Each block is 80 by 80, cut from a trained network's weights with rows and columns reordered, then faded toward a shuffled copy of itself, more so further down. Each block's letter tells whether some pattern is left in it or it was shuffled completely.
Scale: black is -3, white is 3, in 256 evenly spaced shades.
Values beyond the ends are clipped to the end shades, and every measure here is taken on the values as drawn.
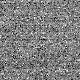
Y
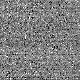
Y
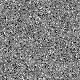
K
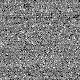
Y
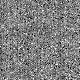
Y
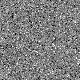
K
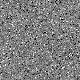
K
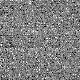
Y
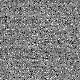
Y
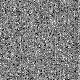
Y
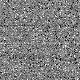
Y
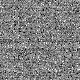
Y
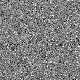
Y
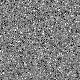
K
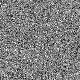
Y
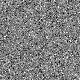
K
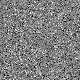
K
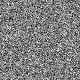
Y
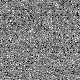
Y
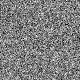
K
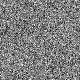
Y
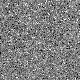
K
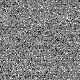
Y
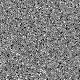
K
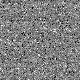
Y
